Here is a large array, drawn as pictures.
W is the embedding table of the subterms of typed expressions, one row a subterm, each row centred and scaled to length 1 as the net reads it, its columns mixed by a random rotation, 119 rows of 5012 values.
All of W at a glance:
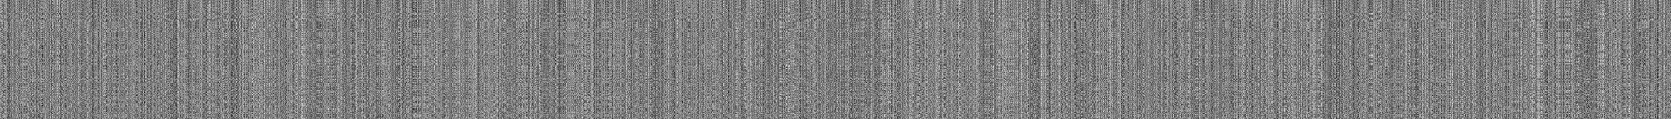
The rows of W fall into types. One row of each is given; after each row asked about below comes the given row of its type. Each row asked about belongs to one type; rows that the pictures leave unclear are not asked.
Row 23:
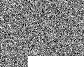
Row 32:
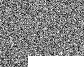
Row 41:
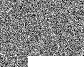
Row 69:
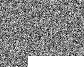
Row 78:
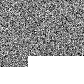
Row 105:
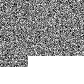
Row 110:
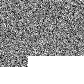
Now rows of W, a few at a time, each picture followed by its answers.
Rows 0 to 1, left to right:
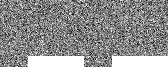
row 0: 110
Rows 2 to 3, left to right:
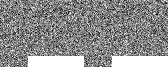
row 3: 110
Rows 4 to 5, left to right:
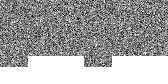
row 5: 32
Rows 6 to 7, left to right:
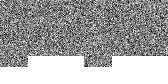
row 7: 78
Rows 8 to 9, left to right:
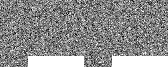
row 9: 32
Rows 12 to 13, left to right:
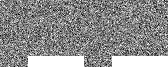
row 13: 105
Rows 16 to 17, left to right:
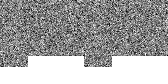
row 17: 23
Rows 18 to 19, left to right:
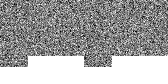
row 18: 105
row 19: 110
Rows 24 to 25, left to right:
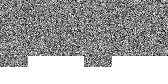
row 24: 105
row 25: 69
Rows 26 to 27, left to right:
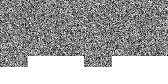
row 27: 23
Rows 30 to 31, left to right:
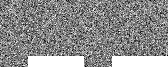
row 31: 78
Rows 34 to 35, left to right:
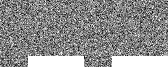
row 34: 32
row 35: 23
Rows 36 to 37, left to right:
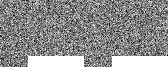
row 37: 23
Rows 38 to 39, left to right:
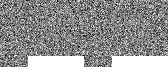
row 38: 105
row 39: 110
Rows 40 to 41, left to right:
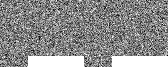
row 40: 69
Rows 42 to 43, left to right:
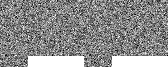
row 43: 69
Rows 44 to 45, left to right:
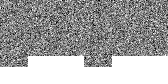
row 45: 41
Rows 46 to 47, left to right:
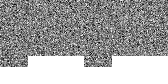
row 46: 105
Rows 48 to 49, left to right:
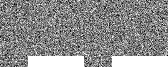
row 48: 105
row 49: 41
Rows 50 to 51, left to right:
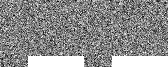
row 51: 110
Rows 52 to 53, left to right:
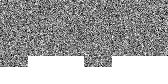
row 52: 110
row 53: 41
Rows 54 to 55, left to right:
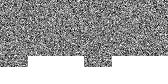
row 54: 105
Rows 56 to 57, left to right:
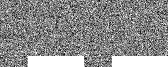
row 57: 41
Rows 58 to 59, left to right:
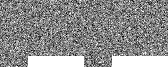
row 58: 69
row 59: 32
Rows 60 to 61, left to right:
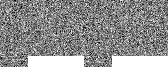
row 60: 41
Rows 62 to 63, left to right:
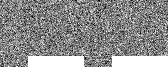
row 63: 41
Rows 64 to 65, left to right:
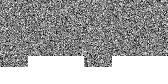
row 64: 78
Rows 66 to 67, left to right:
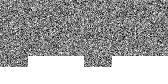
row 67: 69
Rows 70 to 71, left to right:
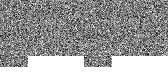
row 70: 110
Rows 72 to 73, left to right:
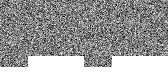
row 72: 32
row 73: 69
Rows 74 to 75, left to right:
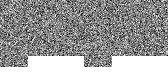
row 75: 105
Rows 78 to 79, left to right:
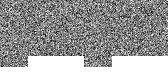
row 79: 23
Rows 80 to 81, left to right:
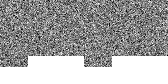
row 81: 23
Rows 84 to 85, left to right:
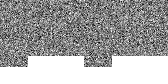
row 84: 69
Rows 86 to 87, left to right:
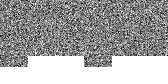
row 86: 110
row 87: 78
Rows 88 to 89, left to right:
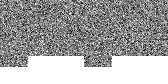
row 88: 110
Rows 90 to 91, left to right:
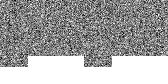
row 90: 41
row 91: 105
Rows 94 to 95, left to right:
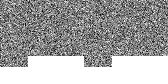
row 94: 23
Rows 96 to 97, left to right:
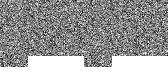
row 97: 32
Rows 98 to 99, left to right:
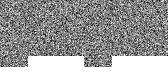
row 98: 78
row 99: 105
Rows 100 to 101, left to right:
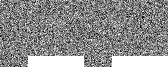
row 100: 110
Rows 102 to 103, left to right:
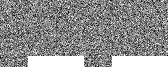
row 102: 23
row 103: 105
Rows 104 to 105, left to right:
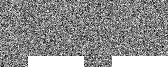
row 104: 78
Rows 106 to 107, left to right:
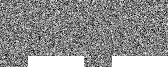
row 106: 69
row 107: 41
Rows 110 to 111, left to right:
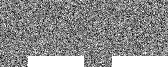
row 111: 32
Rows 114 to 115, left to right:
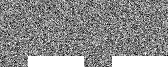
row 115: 32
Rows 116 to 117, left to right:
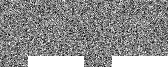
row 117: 110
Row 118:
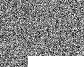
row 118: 105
